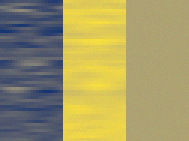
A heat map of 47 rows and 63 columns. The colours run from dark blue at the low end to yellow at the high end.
It is made of 1 by 3 panels. Panel 1,1: low, streaked across. Panel 1,2: very high, streaked across, faint in contrast. Panel 1,3: high, flat.
